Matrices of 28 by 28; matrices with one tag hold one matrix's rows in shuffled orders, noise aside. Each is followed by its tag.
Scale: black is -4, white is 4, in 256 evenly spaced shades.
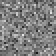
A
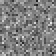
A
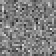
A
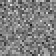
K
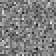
A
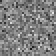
K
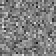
A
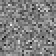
K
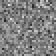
K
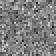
A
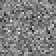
K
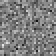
A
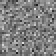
A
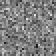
A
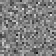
A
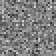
A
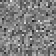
K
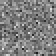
A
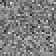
K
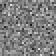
K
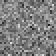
K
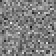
K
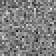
A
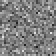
A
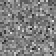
K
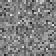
K
